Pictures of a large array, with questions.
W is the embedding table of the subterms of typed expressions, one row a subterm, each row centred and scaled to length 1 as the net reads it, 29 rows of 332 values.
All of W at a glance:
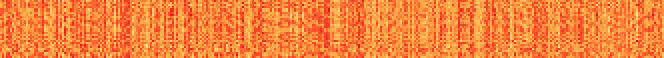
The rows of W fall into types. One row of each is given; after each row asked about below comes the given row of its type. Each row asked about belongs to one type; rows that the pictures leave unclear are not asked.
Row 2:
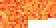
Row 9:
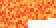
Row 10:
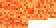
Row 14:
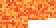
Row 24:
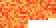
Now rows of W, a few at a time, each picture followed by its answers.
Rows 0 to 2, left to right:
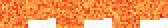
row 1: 10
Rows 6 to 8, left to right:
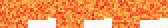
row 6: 9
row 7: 24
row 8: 14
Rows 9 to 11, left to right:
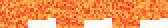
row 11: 10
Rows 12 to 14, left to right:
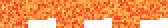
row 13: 9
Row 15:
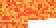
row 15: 14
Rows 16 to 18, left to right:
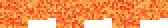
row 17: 9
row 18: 10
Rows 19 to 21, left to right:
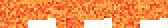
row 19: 9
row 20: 10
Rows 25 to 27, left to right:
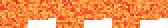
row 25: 24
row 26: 14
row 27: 14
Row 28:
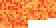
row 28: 10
